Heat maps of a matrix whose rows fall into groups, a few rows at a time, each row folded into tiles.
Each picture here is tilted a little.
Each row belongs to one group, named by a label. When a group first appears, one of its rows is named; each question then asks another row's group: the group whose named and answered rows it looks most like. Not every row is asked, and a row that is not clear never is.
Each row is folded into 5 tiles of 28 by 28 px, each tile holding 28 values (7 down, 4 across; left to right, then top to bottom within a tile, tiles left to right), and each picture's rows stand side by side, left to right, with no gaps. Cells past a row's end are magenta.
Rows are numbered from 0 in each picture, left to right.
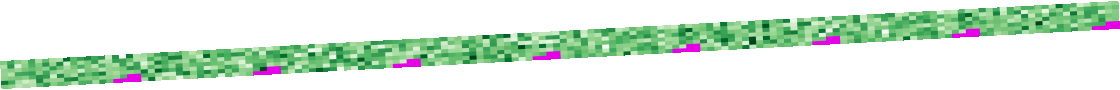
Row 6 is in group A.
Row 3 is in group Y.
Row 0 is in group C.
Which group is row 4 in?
A
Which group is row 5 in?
Y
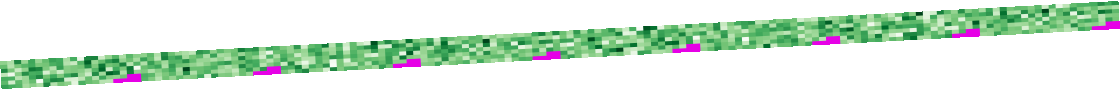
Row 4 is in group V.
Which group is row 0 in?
V
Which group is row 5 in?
A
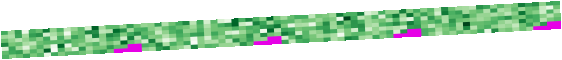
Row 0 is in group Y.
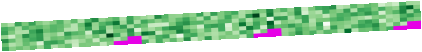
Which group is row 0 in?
V
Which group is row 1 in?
V
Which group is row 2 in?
A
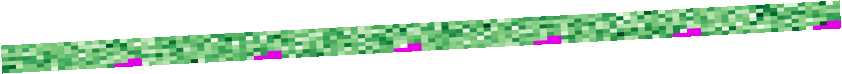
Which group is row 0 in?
C
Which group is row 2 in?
C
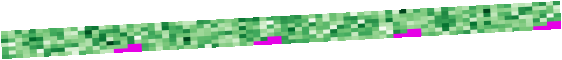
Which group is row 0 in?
V
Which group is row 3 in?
Y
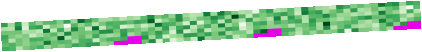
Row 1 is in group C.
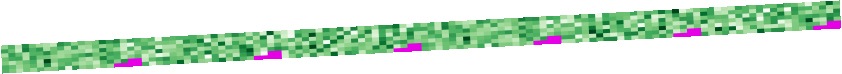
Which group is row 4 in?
C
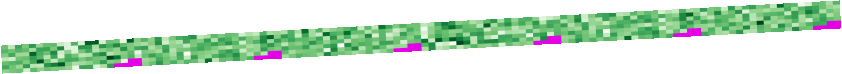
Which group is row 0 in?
V
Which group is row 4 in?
A
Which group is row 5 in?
Y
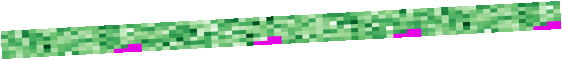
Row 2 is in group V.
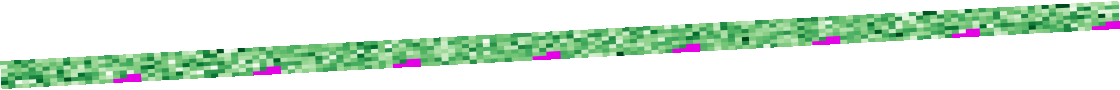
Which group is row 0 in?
C
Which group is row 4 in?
C
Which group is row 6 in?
V
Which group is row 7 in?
Y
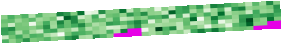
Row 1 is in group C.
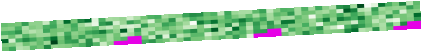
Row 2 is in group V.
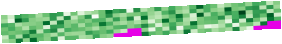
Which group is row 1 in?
V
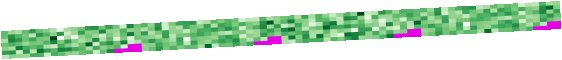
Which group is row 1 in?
A
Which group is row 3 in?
A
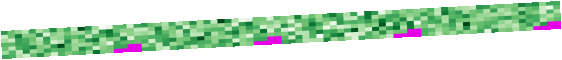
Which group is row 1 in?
Y
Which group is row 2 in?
V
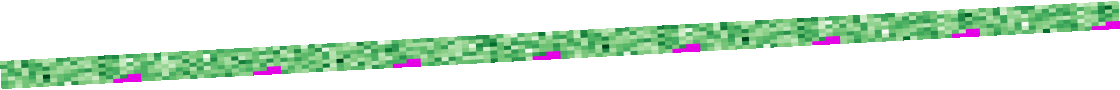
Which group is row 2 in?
Y
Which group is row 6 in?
A
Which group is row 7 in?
A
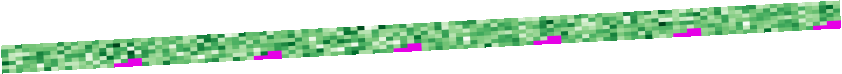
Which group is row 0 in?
V
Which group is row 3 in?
A
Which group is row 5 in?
A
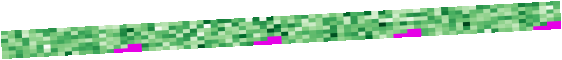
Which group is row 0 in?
A
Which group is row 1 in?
C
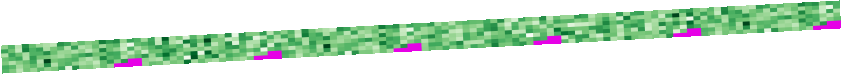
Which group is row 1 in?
Y
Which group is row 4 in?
V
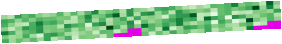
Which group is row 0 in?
V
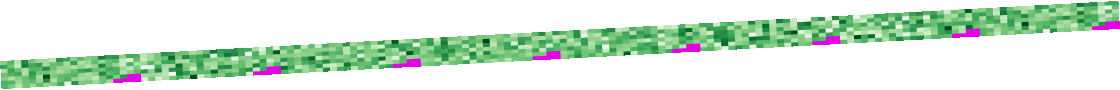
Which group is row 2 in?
C
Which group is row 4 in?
A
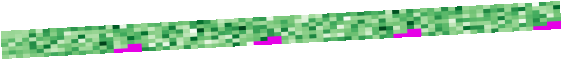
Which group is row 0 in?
C
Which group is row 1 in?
V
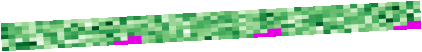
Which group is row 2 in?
V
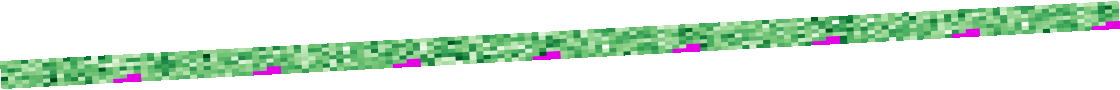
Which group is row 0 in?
Y
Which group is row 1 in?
Y
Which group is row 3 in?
C
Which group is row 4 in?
A
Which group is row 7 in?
A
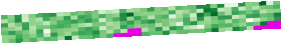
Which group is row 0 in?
A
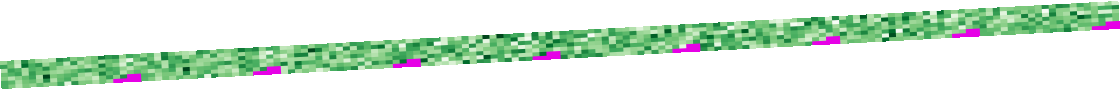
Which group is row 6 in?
Y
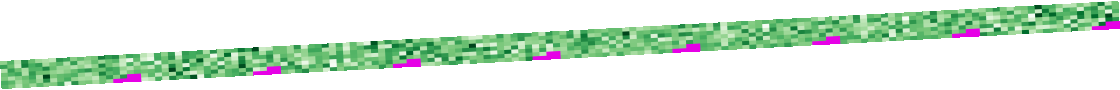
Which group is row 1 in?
C
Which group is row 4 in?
Y
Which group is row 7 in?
V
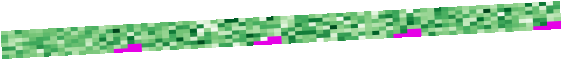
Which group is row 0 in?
V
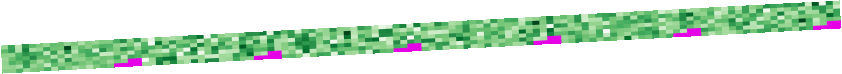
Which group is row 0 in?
Y
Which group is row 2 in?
Y
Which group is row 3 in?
V
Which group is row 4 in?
A
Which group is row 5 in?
C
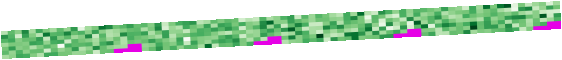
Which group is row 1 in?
A
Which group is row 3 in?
Y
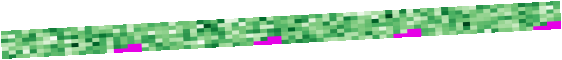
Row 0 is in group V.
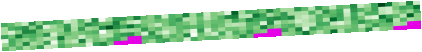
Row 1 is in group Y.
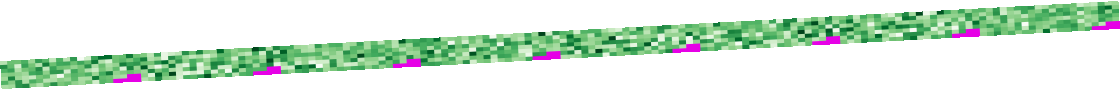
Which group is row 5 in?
V
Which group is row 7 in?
A
